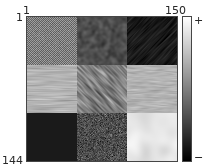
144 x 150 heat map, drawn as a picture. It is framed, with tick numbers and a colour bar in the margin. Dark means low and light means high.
It is made of 3 by 3 panels. Panel 1,1: middling, checkered, strong in contrast. Panel 1,2: low, blotchy, faint in contrast. Panel 1,3: very low, slanting up to the right, faint in contrast. Panel 2,1: high, streaked across, faint in contrast. Panel 2,2: middling, slanting down to the right. Panel 2,3: high, streaked across, faint in contrast. Panel 3,1: very low, flat. Panel 3,2: low, fine-grained. Panel 3,3: very high, smooth, faint in contrast.
